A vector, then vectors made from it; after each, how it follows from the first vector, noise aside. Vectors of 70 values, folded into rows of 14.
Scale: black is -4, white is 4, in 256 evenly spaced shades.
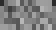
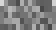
negated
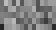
reversed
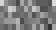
negated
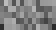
reversed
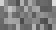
negated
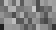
reversed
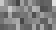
negated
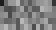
copied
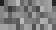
copied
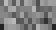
reversed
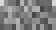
negated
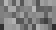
reversed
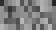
copied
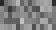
copied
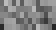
reversed
